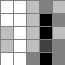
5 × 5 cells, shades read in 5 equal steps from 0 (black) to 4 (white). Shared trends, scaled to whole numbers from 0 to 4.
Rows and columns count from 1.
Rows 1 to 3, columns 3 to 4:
3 2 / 3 0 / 3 0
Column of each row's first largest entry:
1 1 2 2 1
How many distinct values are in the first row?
3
